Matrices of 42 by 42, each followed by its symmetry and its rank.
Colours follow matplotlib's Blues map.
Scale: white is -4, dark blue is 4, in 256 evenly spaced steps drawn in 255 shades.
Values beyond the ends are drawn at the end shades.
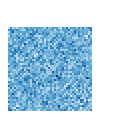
symmetric, full rank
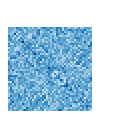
symmetric, full rank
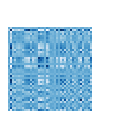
symmetric, rank two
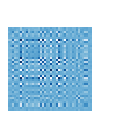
symmetric, rank two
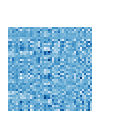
neither, rank five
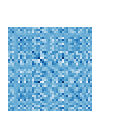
symmetric, rank three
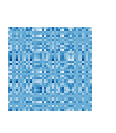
antisymmetric, rank two
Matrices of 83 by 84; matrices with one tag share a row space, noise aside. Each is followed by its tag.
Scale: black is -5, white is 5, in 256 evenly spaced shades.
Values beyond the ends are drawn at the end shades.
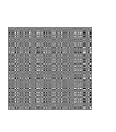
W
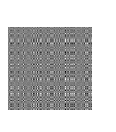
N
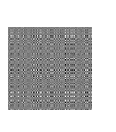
N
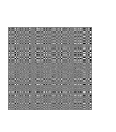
W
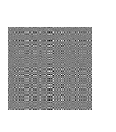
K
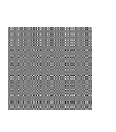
N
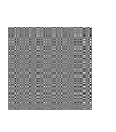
W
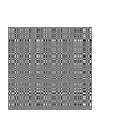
W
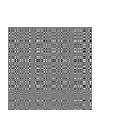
W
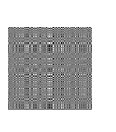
K
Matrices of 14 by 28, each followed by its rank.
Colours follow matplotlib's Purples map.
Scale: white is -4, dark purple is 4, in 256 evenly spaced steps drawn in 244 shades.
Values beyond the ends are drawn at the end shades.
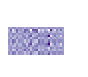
two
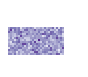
full rank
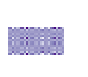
one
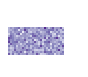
full rank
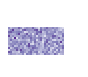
full rank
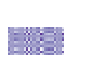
one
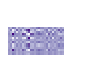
two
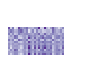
two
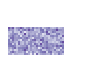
full rank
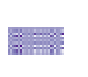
one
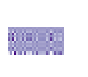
one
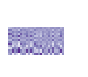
two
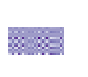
one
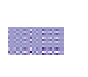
one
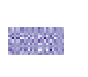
two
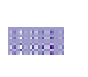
one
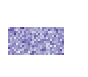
full rank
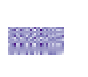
two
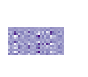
two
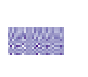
two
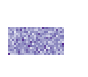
full rank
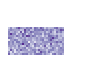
full rank
